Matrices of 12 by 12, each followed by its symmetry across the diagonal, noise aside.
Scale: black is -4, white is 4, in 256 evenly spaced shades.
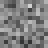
neither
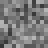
neither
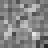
symmetric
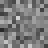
neither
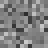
symmetric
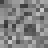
symmetric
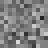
antisymmetric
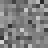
antisymmetric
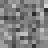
neither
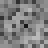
symmetric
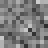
symmetric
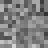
antisymmetric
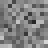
neither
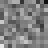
antisymmetric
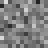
antisymmetric
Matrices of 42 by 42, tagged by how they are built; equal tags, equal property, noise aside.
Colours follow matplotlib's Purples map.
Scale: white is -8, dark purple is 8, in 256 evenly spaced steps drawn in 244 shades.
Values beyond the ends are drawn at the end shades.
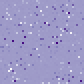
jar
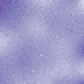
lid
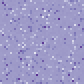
jar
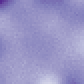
lid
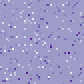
jar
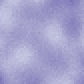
lid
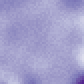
lid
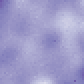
lid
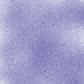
lid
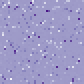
jar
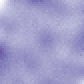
lid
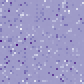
jar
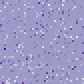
jar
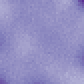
lid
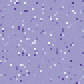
jar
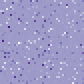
jar
